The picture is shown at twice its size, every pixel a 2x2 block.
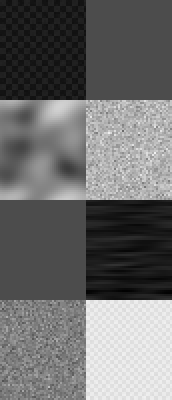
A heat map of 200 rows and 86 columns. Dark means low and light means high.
The table splits into 4 rows of 2 panels. Panel 1,1: very low, checkered, faint in contrast. Panel 1,2: low, flat. Panel 2,1: middling, smooth, strong in contrast. Panel 2,2: high, fine-grained. Panel 3,1: low, flat. Panel 3,2: very low, streaked across, faint in contrast. Panel 4,1: middling, fine-grained. Panel 4,2: very high, checkered, faint in contrast.
